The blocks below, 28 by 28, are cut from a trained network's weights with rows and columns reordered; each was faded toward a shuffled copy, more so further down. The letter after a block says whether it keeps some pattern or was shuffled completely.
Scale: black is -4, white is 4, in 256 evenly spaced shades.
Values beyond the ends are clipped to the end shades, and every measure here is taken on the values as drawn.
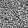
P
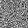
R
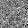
R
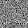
R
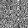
R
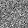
P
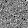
P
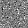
R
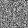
P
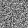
P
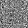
R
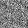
P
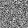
P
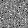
P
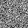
P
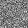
P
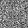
R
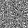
P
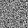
R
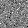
P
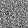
P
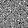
P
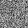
P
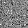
R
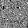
R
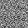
R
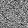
P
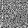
R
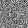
R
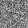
P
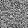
R
